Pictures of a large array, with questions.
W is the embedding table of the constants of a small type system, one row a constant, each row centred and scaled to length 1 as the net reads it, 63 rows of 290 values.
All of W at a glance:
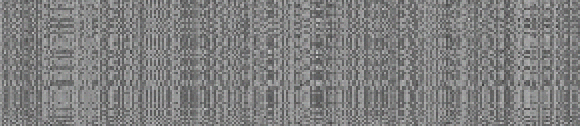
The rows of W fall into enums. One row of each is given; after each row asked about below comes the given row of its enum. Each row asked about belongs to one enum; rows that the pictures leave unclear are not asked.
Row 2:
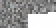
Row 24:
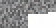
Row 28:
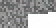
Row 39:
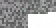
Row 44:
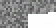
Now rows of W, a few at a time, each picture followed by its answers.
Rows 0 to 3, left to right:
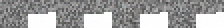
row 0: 24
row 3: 44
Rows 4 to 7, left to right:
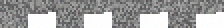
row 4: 28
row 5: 39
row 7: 44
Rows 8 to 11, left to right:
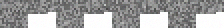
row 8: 39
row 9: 28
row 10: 28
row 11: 44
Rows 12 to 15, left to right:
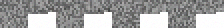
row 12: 28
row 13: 28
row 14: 44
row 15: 24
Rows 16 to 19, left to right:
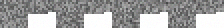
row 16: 28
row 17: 44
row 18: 2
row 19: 24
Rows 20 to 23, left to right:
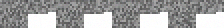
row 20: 24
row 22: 39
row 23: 44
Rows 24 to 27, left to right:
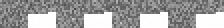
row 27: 39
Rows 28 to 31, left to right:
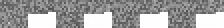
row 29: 44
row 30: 39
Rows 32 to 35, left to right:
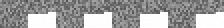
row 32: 24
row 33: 28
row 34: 28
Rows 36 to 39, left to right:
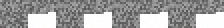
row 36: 44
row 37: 39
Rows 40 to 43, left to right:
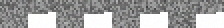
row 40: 28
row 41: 28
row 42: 28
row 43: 44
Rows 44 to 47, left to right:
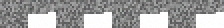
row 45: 39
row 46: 24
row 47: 39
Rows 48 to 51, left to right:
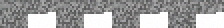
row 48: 39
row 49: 39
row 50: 39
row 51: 44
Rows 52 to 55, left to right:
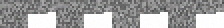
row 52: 39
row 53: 39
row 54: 28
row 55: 24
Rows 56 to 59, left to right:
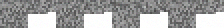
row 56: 39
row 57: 24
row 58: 28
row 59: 39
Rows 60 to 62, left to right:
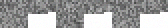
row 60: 28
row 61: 2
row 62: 28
